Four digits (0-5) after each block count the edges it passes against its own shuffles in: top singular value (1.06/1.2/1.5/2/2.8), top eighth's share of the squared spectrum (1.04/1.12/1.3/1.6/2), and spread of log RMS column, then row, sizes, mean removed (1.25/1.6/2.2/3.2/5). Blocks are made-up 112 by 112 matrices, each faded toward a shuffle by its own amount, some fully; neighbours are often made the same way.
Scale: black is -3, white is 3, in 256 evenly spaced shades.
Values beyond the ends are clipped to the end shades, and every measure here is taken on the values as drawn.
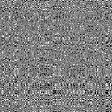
5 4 3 3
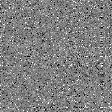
4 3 2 2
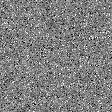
0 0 0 0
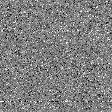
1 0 0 2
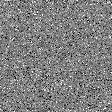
0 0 0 1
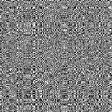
5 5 3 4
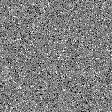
0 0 0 0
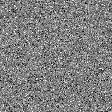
3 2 0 0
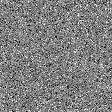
2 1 0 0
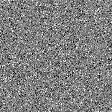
2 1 0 0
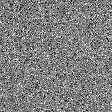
0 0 0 0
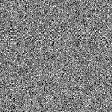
4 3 1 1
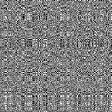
5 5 3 3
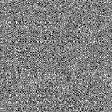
4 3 2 2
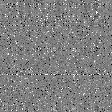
4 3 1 2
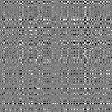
5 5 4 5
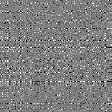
5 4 2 3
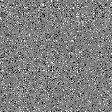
3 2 1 2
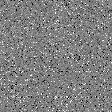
3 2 0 1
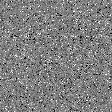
1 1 0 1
